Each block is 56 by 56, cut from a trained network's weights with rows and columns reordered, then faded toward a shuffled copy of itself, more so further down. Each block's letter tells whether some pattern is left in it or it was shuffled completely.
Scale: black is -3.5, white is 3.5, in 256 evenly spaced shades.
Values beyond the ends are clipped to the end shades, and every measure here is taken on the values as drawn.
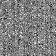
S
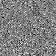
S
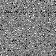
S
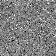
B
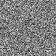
S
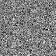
S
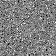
B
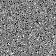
B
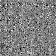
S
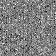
S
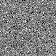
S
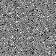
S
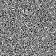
S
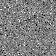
B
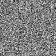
S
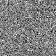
S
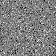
B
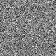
S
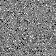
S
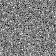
S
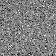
B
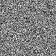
S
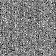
S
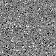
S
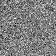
B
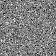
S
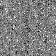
S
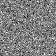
B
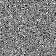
B
